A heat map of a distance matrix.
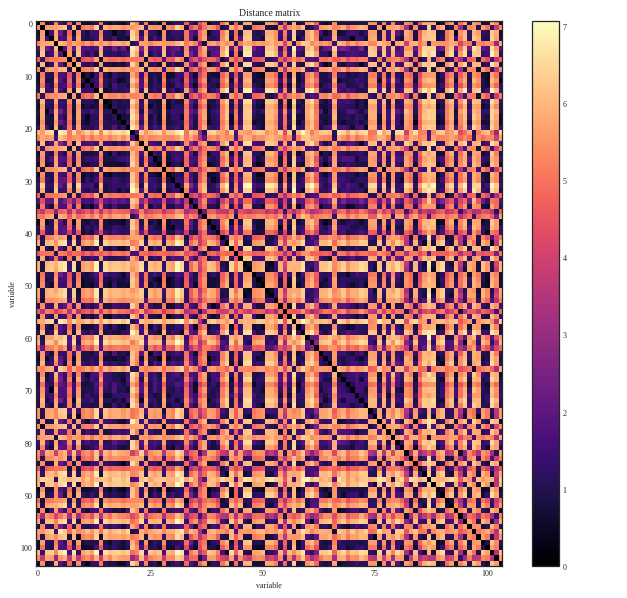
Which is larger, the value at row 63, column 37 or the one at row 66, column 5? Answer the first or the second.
the second
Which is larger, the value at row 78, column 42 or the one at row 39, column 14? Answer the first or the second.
the first
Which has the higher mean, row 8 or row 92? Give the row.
92
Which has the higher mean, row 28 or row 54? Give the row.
28
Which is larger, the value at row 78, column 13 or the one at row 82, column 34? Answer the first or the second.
the second
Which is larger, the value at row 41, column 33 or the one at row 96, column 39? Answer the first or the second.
the second
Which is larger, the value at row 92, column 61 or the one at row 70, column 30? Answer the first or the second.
the first
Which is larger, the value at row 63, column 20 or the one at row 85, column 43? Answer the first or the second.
the second
